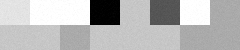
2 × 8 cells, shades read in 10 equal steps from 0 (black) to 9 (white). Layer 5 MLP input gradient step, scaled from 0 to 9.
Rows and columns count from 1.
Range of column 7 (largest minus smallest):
3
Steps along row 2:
same down up same same down same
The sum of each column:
15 16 15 7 14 10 15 12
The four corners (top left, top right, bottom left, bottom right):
8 6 7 6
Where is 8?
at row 1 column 1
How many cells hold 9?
3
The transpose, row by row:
8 7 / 9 7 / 9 6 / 0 7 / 7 7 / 3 7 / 9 6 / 6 6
